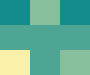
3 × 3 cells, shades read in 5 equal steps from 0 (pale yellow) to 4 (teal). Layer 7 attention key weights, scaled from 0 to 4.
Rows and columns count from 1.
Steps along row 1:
down up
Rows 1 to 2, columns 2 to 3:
2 4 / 3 3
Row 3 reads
0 3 2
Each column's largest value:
4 3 4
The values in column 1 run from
0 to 4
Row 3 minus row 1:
-4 1 -2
